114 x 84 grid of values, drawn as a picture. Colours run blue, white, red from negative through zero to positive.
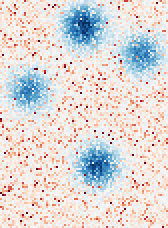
The top middle is the ninth with the lowest average. The halves do not mirror each other. There are four dips. The distribution is heavy-tailed on both sides. No row or column stands out.
